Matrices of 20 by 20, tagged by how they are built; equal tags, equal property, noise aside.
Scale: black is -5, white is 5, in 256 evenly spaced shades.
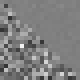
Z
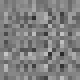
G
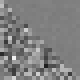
Z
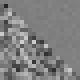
Z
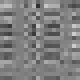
G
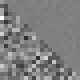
Z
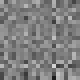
G
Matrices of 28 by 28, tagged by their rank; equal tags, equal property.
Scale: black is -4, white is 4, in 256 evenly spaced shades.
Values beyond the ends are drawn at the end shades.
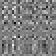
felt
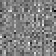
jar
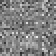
jar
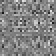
jar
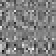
felt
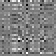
felt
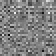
jar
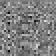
jar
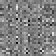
jar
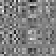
felt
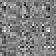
jar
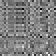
felt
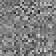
jar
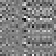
felt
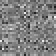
jar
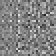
jar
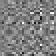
felt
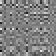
felt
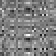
felt
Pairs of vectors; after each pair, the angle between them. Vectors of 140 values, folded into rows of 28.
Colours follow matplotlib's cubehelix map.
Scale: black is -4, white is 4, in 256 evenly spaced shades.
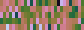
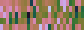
partly aligned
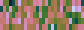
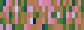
orthogonal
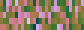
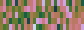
nearly opposite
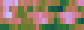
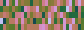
orthogonal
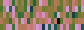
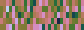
nearly parallel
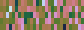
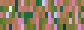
nearly parallel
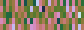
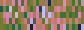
partly opposed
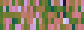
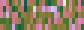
partly opposed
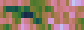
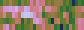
nearly opposite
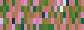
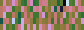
nearly opposite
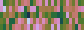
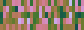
partly aligned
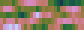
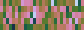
orthogonal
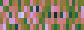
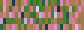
partly opposed
